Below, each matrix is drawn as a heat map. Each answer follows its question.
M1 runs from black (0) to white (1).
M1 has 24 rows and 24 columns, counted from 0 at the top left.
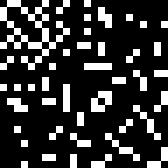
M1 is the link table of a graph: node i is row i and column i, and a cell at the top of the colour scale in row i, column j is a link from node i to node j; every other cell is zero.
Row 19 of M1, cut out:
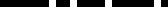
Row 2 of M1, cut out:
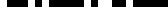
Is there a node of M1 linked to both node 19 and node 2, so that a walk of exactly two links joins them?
yes
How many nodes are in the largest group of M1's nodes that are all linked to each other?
4
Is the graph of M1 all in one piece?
yes
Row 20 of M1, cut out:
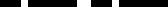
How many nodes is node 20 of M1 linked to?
4
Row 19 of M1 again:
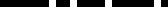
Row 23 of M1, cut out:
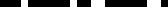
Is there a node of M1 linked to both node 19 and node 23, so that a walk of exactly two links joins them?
yes
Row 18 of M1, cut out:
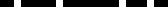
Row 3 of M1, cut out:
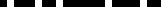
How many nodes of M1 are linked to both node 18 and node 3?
1
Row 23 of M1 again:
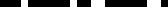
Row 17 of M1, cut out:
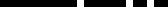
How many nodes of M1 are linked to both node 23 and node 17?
1
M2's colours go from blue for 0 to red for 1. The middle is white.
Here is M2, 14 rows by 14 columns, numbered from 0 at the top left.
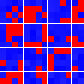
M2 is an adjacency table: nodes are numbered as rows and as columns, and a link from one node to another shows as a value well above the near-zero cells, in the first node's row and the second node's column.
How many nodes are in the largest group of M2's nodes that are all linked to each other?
3
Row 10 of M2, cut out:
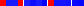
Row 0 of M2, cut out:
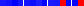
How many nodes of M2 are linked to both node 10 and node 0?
0
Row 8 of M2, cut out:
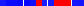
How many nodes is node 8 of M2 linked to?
4
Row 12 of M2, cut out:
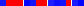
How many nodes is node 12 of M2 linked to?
6
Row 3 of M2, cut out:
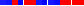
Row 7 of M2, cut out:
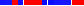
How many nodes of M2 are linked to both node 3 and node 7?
5
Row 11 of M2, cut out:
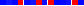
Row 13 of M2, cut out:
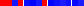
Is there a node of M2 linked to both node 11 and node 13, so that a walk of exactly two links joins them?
yes
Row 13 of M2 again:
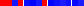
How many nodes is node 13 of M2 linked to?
4
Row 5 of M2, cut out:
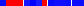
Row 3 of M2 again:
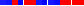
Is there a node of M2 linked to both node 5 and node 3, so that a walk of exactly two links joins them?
yes
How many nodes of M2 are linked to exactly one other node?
1
